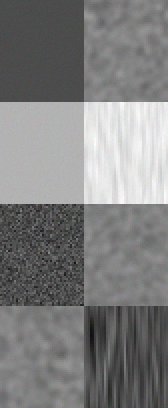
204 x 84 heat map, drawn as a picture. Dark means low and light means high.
The table splits into 4 rows of 2 panels. Panel 1,1: low, flat. Panel 1,2: middling, blotchy, faint in contrast. Panel 2,1: high, flat. Panel 2,2: very high, streaked downward, faint in contrast. Panel 3,1: low, fine-grained. Panel 3,2: middling, blotchy, faint in contrast. Panel 4,1: middling, blotchy, faint in contrast. Panel 4,2: low, streaked downward.
